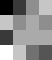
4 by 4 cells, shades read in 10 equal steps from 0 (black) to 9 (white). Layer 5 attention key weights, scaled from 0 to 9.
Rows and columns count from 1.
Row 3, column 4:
6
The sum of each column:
18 20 21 21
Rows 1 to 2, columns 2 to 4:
2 5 7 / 5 6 5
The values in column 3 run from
4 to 6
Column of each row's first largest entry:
4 1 2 1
